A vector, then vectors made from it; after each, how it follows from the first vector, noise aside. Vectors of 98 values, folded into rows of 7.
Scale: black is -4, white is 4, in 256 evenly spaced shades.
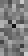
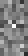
negated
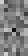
reversed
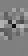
partly zeroed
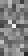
negated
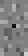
partly zeroed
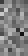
wrapped around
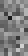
wrapped around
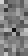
reversed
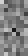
reversed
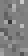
partly zeroed
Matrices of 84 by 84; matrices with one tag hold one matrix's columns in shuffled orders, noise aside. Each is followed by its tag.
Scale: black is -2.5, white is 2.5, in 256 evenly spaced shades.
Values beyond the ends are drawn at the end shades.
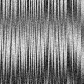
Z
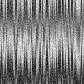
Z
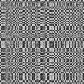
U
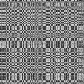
U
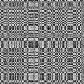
U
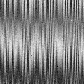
Z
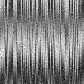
Z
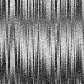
Z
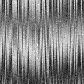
Z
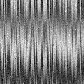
Z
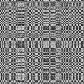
U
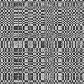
U
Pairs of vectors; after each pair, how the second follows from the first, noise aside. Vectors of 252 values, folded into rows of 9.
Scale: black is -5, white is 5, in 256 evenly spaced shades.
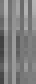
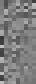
sign-scrambled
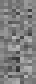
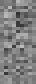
reversed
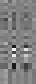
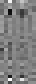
wrapped around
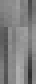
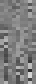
sign-scrambled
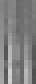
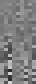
sign-scrambled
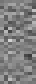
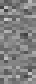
wrapped around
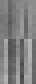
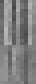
reversed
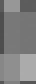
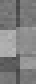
wrapped around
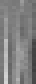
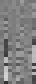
sign-scrambled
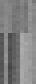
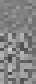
sign-scrambled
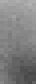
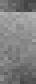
wrapped around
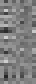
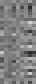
reversed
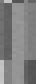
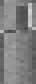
wrapped around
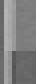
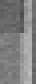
reversed
